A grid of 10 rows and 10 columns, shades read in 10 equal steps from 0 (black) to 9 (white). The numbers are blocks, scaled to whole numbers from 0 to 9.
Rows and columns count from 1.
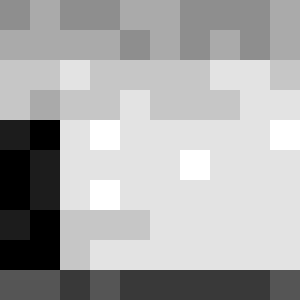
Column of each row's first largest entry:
2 1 3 5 4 7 4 6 4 1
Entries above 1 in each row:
10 10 10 10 8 8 8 8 8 10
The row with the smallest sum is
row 10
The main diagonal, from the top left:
5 6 8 7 8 8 8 8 8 3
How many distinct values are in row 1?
2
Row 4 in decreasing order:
8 8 8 7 7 7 7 7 7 6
